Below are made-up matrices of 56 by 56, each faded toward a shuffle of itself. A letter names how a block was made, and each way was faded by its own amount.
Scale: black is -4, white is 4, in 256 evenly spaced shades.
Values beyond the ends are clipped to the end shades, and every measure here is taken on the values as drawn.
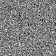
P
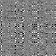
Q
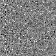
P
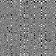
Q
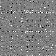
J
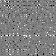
J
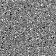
P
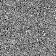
P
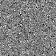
P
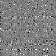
J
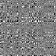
Q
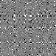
J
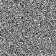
P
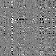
Q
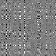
Q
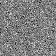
P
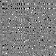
J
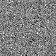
P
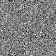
P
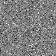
P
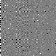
Q
